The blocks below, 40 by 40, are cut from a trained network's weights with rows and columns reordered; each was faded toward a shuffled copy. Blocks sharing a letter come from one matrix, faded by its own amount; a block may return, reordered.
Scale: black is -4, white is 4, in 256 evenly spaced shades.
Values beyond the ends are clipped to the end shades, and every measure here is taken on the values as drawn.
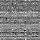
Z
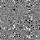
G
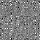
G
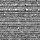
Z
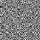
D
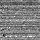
Z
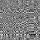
D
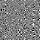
G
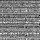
Z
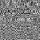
D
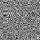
D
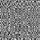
D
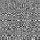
D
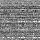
Z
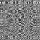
D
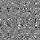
G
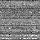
Z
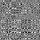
D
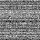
Z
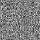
G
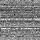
Z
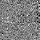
G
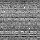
Z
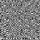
D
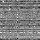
Z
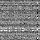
Z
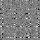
G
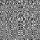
D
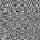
D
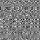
D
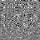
G
